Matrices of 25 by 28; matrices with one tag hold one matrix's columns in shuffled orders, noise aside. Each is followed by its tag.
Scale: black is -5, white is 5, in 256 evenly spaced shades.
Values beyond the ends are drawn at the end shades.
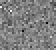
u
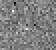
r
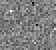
r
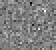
r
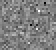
r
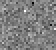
r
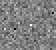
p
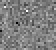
u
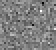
r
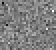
r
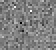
u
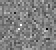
p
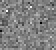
u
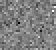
u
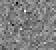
r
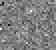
r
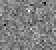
r
